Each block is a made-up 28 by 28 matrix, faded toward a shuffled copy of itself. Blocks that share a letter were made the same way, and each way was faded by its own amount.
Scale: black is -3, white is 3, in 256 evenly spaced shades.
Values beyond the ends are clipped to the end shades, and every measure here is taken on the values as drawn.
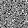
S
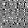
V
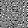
V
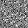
S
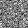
S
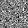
S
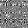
V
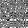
V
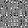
V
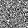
S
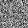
S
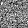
S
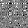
V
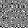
V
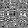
V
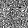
S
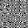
V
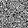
S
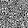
S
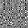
V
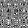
V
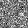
S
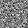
S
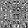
V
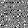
V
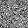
S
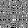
V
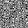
S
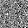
S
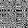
V
